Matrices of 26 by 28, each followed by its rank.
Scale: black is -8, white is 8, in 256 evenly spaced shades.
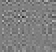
three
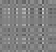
one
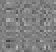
three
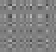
one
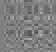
three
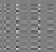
one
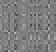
three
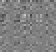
three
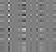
one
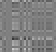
one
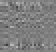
three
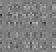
three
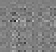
three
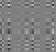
one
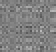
three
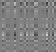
one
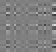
one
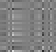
one
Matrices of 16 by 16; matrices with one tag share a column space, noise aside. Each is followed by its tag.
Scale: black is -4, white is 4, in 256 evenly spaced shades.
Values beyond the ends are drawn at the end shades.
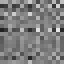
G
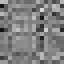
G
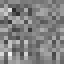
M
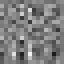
M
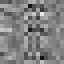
G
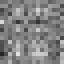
M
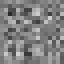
M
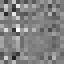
G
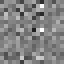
G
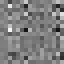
G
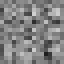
M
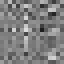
G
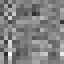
M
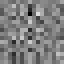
M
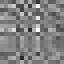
G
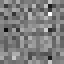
G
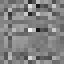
G
